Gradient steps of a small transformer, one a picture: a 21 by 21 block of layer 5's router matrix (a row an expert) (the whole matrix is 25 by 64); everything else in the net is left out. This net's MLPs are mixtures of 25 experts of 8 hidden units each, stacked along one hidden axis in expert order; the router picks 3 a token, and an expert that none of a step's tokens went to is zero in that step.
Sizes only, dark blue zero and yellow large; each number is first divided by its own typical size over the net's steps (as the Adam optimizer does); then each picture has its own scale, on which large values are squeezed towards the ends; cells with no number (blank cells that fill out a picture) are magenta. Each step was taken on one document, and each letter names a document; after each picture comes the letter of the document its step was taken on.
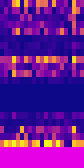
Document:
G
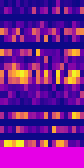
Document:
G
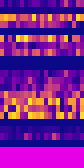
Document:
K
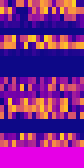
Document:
K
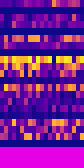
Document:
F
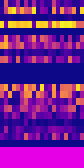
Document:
F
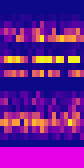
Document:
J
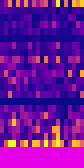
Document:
G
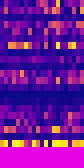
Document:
G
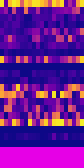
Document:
F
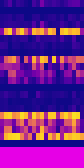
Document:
J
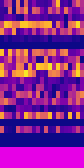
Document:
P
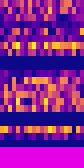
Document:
K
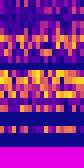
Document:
P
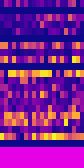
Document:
J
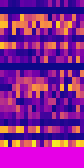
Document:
F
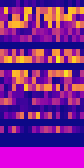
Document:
P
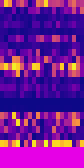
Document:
G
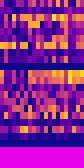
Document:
F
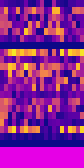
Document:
P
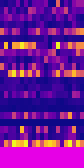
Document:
G
